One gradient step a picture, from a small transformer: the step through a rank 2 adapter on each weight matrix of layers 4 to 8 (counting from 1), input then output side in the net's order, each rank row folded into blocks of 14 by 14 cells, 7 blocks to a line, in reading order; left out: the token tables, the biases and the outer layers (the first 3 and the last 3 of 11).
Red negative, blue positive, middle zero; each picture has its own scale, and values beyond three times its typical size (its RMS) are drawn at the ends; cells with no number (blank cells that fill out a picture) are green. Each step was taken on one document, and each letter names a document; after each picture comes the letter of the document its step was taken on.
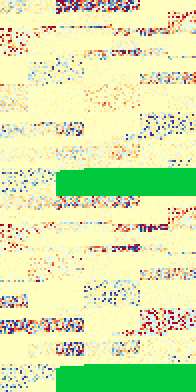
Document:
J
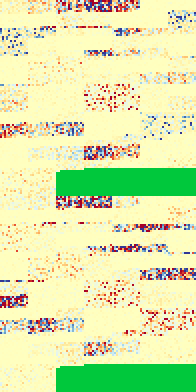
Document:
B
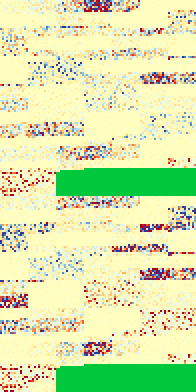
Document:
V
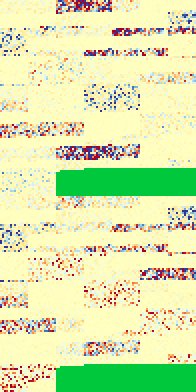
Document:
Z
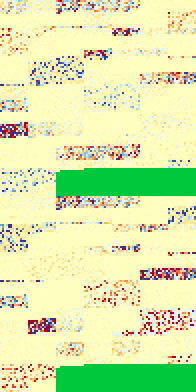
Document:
J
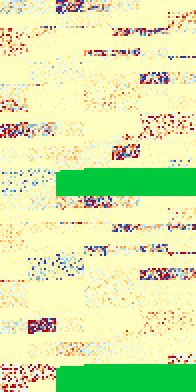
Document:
J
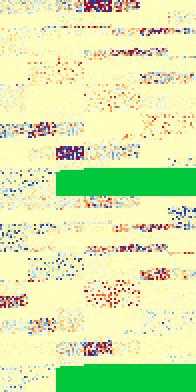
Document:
B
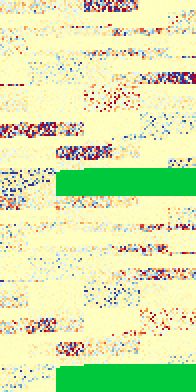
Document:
Z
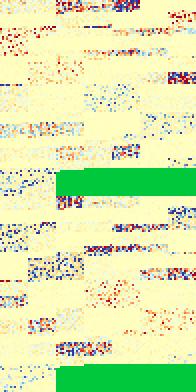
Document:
B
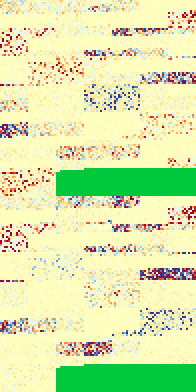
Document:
Z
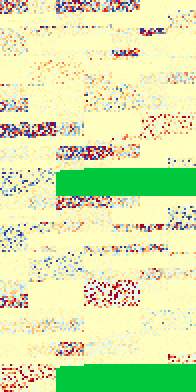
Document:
V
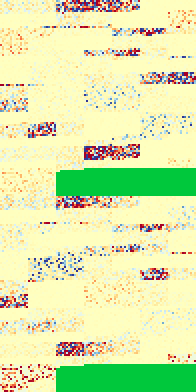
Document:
V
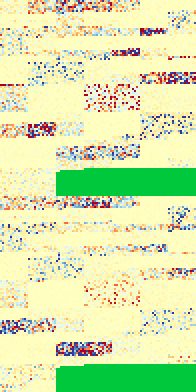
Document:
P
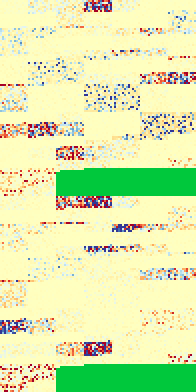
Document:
P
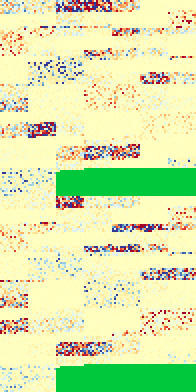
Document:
V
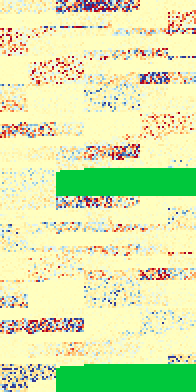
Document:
J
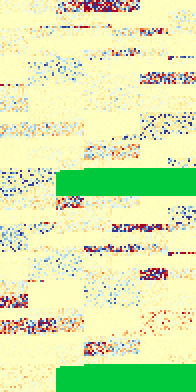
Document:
V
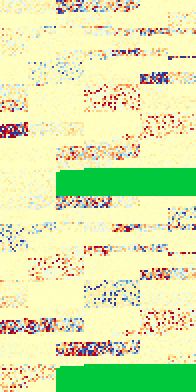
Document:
J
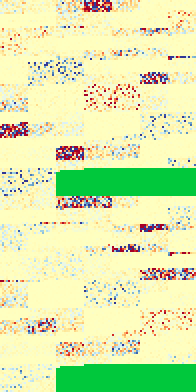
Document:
V
